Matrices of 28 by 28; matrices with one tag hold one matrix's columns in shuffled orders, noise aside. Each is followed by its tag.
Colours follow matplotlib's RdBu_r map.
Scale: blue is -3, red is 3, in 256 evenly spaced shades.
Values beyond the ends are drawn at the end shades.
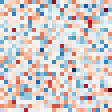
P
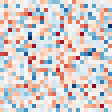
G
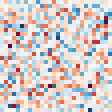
G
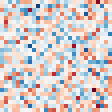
P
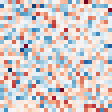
P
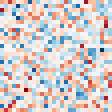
P
